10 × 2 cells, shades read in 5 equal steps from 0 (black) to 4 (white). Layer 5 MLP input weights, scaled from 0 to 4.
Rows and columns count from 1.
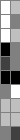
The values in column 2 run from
0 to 4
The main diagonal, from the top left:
4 2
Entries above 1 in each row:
2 2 2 1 1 0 2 2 2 1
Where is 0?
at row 4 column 1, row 6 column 1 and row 6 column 2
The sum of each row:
7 6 7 2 3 0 6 6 6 3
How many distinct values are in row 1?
2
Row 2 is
4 2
